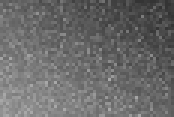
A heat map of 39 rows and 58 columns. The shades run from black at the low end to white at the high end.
The top right is the ninth with the lowest average. The histogram is bell-shaped. The ninth with the highest average is the bottom left. There is an overall slope up to the bottom left. The halves do not mirror each other.
